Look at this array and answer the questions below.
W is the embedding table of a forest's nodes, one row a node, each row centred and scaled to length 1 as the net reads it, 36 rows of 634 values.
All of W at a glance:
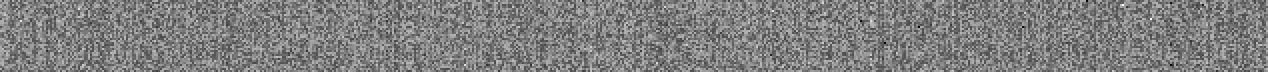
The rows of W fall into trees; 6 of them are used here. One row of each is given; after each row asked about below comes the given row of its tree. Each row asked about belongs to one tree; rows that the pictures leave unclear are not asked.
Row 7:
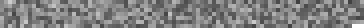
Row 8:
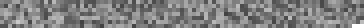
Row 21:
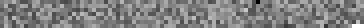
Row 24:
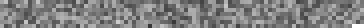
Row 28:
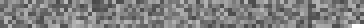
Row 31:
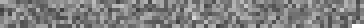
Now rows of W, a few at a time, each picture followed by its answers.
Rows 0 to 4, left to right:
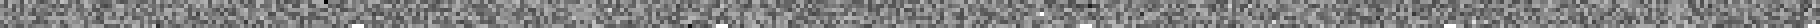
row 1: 21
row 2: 8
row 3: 8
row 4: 21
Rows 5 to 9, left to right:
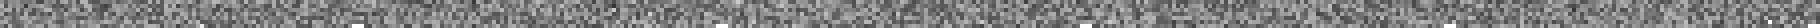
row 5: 28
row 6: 28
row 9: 21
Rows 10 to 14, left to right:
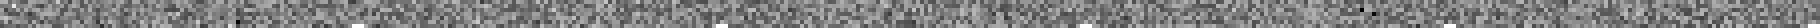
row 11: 31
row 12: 31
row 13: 21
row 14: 28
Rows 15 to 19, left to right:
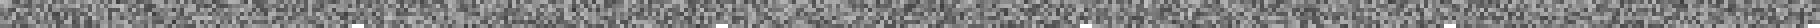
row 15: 31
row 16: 28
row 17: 7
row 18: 7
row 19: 31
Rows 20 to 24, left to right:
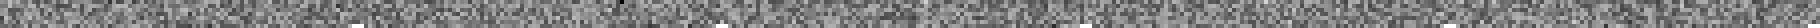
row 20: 28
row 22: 24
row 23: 28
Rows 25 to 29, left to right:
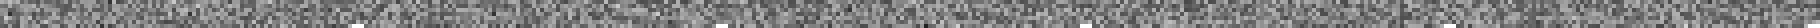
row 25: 28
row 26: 8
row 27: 8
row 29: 8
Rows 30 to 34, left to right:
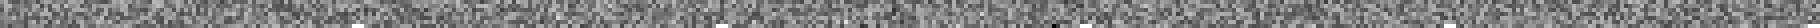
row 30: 31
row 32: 24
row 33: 7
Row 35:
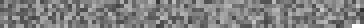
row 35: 21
